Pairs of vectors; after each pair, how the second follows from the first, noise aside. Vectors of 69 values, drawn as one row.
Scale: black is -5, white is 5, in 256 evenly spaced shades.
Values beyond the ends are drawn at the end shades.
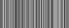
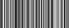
scaled up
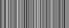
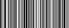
scaled up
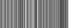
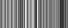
scaled up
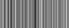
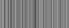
shrunk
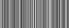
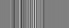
partly zeroed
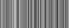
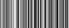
scaled up
